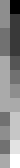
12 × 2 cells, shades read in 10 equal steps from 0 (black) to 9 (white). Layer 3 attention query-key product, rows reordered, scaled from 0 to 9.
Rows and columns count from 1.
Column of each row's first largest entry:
1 1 1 1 1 1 1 1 2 2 2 2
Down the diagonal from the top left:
5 2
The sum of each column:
61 55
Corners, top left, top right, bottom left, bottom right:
5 0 6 9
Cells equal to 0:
1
